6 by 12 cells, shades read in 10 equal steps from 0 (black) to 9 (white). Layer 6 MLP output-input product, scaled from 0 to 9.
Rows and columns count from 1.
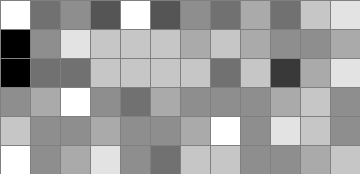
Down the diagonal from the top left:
9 5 4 5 5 4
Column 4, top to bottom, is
3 7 7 5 6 8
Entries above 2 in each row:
12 11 10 12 12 12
